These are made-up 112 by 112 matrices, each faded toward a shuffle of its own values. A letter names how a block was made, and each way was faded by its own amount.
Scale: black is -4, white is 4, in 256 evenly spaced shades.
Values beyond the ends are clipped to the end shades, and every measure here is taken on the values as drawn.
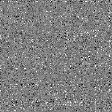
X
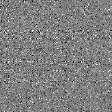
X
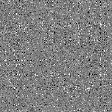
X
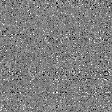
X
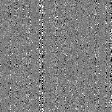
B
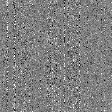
B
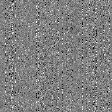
B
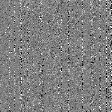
B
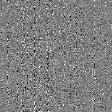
B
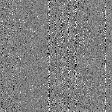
B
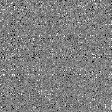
X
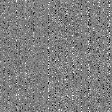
B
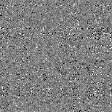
X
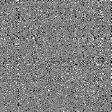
X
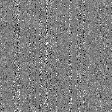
B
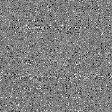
X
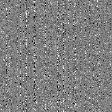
B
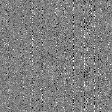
B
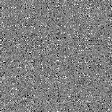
X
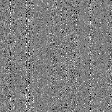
B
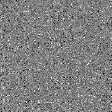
X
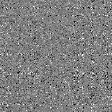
X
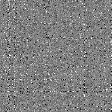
X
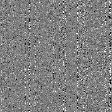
B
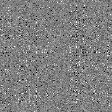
X
